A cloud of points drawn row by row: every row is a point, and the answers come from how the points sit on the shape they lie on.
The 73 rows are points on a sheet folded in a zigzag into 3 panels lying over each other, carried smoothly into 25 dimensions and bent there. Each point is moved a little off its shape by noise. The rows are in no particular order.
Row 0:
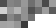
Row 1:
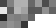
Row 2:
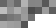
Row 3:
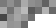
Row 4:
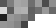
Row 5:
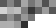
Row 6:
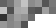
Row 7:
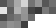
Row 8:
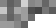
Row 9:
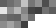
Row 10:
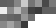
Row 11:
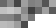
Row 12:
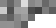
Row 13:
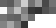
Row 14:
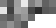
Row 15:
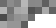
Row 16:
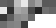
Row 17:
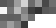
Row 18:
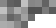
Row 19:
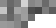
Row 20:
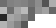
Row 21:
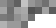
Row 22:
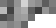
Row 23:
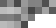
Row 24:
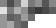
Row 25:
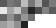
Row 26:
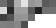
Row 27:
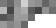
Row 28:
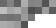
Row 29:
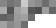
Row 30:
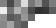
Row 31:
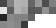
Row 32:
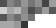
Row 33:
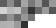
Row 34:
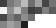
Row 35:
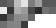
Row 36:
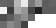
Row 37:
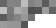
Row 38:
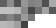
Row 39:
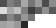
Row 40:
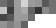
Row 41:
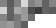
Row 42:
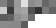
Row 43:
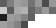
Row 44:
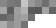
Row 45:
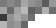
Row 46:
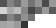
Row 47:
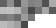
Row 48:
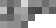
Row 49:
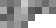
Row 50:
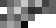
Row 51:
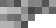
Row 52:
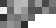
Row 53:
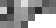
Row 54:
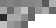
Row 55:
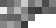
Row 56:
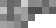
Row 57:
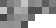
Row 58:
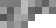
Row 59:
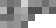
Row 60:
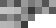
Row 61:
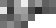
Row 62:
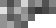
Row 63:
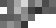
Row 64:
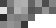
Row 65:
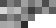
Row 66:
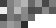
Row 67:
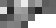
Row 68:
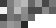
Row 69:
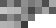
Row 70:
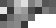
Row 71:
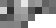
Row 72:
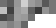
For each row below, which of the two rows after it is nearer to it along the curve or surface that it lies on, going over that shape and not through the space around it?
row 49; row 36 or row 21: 21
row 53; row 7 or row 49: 49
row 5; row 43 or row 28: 28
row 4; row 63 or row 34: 34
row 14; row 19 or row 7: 19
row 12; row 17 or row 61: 61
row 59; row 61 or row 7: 61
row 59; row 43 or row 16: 16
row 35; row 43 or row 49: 49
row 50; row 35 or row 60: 60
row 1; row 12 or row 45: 45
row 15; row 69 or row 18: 69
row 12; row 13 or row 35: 35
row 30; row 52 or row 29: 29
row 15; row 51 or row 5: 51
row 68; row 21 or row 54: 54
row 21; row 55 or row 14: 14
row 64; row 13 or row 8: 13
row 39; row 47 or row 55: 47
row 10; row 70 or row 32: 70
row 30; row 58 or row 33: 58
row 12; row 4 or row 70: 70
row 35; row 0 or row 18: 18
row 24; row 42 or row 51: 42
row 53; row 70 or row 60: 70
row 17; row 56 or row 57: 57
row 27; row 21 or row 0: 21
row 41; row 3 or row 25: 3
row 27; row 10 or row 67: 67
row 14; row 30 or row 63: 30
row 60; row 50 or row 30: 50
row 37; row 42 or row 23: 23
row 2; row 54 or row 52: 54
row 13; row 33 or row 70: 70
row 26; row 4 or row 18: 18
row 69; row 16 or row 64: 64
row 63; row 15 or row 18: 15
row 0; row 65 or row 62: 65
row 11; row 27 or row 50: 50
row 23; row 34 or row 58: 34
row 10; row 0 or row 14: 14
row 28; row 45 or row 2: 2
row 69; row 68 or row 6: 68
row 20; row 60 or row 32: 32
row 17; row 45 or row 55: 55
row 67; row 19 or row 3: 19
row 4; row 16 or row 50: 50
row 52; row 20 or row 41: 20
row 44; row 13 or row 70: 70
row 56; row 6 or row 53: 53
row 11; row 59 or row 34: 34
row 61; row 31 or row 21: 21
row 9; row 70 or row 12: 70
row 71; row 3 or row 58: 58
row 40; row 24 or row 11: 24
